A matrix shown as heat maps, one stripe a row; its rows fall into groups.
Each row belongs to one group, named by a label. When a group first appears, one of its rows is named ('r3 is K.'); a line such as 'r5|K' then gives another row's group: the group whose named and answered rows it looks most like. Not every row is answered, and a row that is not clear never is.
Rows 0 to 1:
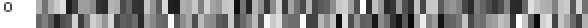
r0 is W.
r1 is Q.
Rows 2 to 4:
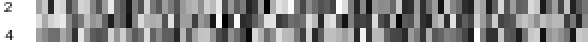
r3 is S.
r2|W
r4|W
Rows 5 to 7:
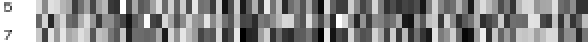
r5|S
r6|W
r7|S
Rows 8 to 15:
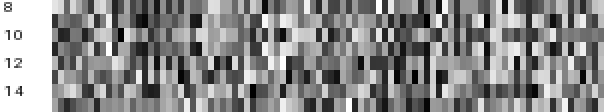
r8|W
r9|Q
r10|W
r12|S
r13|S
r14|W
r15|Q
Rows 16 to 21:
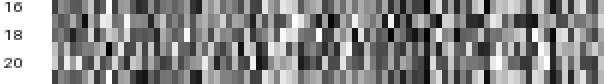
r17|W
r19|S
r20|S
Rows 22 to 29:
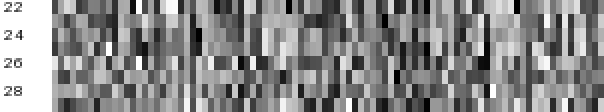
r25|Q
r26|S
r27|W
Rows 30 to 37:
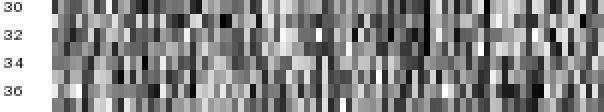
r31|S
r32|Q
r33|Q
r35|W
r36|W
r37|W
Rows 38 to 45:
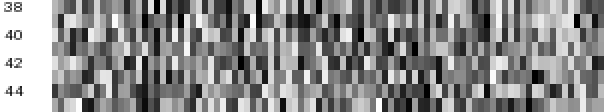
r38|S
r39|S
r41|Q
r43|W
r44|Q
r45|W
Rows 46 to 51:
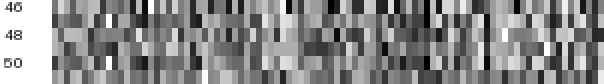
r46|S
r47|Q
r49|Q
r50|Q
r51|W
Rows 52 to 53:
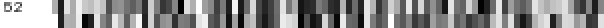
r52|S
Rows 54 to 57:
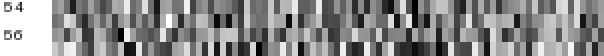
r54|Q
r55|S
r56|W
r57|S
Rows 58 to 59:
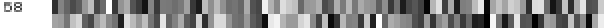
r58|Q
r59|W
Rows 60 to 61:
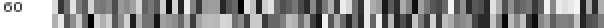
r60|S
